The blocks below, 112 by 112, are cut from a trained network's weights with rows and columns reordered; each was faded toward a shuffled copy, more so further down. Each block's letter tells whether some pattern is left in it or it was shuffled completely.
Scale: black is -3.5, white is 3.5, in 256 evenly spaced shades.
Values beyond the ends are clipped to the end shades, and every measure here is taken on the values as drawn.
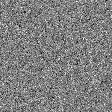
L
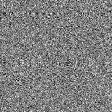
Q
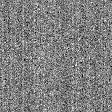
Q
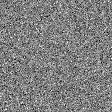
L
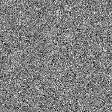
Q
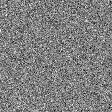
L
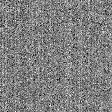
Q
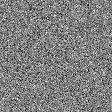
L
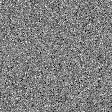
L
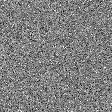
L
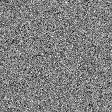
L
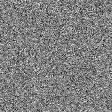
L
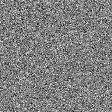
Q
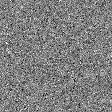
L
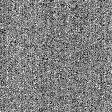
Q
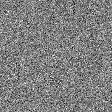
L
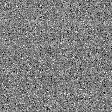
Q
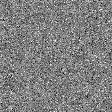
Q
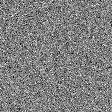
L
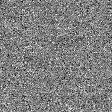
Q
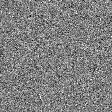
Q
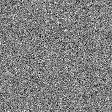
L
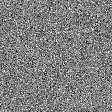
L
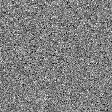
Q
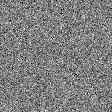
L
